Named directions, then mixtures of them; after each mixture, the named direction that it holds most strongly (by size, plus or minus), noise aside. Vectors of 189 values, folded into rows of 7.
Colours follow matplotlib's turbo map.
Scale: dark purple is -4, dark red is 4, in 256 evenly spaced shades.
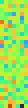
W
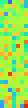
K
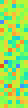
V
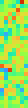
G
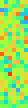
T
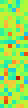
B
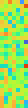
K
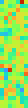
G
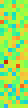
V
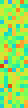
V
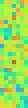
G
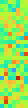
B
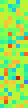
B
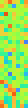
K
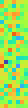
V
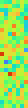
T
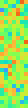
T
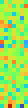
W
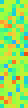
B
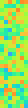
G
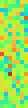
T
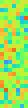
T
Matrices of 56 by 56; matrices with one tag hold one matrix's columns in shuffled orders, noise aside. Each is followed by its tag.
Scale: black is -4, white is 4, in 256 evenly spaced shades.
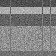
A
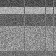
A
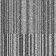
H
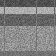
A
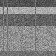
A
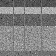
A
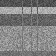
A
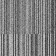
H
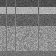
A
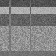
A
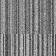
H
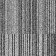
H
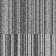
H
